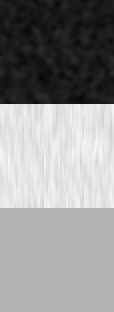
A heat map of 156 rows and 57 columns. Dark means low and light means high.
The table splits into 3 rows of 1 panel. Panel 1,1: very low, blotchy, faint in contrast. Panel 2,1: very high, streaked downward, faint in contrast. Panel 3,1: high, flat.
